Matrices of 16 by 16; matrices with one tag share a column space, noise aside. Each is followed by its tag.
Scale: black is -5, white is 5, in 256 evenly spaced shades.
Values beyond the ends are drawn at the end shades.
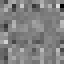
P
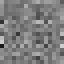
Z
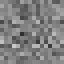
Z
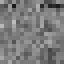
P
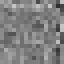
P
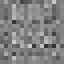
Z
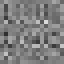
Z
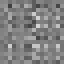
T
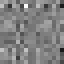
P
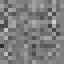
T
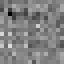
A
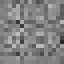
Z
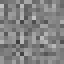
Z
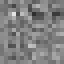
A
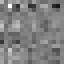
P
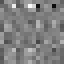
P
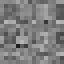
Z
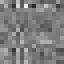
P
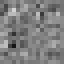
A
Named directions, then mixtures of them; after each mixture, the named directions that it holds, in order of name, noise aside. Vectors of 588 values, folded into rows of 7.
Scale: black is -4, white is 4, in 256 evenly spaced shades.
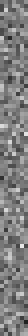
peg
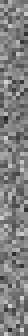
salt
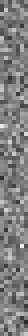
peg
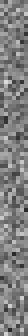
salt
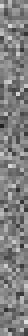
peg, salt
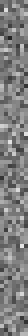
peg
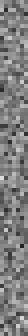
peg, salt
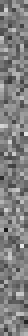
peg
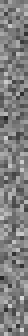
salt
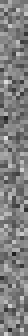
salt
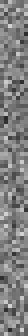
salt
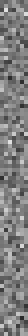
peg, salt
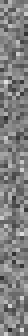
salt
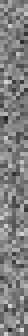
salt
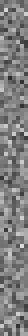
peg, salt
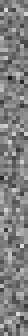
peg, salt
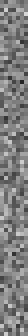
peg, salt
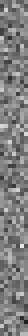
peg
